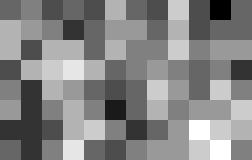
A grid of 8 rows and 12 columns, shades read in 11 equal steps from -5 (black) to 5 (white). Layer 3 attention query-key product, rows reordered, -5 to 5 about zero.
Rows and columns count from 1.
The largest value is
5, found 2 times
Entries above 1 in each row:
2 2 5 4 3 3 5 3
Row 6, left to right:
1 -3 0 2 0 -4 -1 2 0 1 1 3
